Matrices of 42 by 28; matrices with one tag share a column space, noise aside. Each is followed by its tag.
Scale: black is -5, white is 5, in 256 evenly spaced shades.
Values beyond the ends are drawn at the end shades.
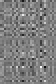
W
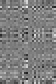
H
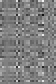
W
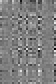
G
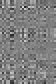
H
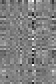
G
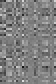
W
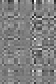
G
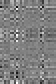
H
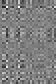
H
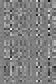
W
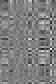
G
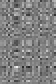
W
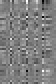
G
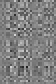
W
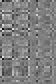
W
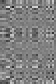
H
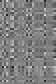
W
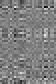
H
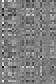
W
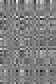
G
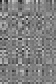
G
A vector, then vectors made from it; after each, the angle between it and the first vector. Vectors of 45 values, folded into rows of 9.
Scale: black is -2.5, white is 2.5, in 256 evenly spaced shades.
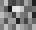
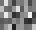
partly aligned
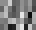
orthogonal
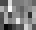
partly opposed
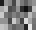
orthogonal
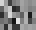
partly opposed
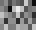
nearly parallel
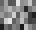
orthogonal
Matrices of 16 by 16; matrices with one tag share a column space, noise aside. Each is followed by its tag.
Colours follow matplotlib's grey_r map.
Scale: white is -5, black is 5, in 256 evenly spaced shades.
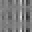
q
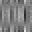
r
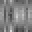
r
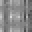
q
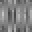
r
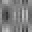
r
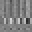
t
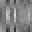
r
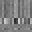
t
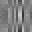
r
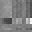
t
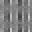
q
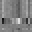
t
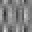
r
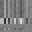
t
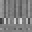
t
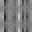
q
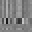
t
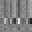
t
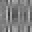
r
